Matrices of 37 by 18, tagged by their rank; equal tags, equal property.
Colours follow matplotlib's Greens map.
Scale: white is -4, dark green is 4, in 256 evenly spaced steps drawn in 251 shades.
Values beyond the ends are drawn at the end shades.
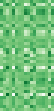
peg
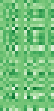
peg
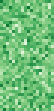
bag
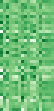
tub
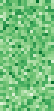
bag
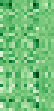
tub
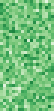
bag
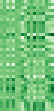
peg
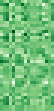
tub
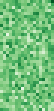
bag
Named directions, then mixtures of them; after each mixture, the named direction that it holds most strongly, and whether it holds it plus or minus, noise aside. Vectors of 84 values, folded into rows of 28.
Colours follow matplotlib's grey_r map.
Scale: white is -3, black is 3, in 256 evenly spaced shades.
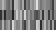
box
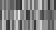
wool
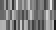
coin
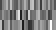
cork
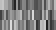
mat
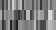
wool, minus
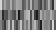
wool, minus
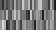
wool, plus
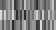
box, minus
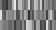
mat, minus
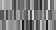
mat, plus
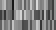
box, plus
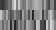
mat, minus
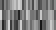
wool, minus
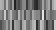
mat, plus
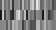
box, plus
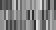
mat, minus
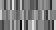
coin, minus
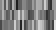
coin, minus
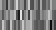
cork, minus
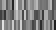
box, plus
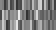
wool, plus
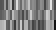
coin, plus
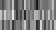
box, minus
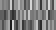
box, plus
